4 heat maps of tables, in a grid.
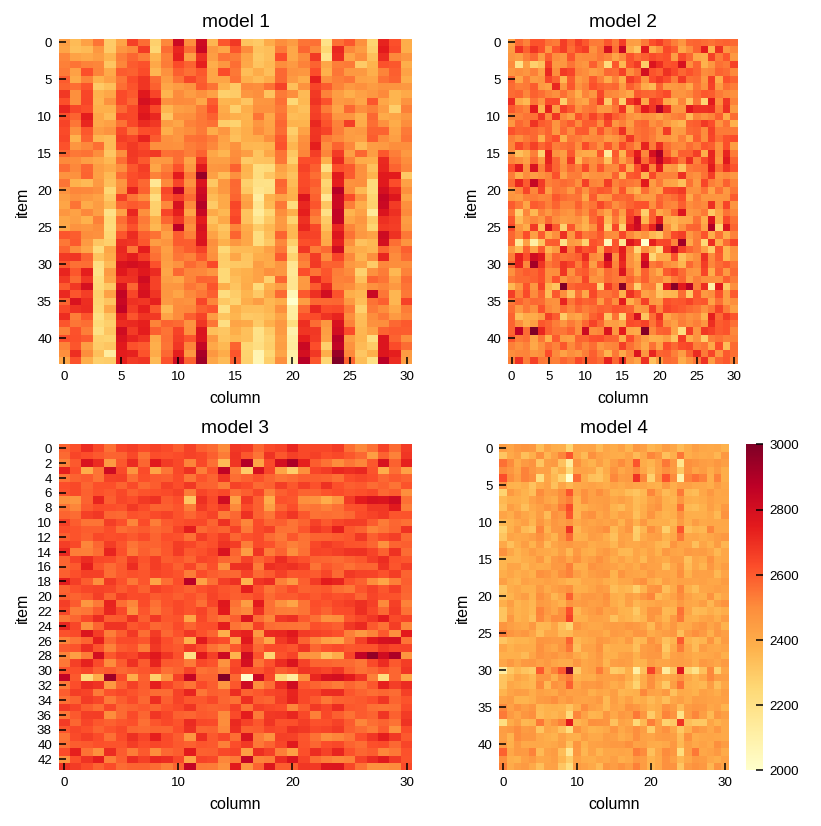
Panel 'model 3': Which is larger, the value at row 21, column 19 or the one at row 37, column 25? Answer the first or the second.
the second
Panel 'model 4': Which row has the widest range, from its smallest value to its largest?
30
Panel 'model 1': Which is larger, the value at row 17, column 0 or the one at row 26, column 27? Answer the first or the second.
the first
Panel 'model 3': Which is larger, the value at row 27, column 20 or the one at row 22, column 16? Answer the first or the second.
the first
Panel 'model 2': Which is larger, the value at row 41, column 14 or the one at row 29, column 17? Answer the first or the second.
the first
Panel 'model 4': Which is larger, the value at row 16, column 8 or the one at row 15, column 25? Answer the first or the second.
the first
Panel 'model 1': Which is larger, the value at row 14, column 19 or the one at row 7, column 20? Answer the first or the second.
the first
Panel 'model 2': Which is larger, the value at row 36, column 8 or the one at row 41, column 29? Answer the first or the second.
the first
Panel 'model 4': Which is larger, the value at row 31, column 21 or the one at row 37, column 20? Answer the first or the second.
the second
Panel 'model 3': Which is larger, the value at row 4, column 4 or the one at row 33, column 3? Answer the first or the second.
the first
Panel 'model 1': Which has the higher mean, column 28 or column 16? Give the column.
28
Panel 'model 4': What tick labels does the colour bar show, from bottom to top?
2000, 2200, 2400, 2600, 2800, 3000
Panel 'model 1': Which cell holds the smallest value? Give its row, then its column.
35, 20
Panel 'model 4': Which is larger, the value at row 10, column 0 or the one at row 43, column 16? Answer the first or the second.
the second
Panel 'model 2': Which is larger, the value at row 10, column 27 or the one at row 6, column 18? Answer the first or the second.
the first
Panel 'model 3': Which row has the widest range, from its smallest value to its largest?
31
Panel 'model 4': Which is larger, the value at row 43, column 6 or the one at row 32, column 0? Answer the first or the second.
the first
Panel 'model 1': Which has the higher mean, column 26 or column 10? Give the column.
10
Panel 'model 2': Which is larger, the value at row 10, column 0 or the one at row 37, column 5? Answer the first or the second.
the second
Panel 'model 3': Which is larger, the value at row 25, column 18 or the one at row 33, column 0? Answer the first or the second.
the first
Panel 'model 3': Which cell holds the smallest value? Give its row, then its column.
31, 16
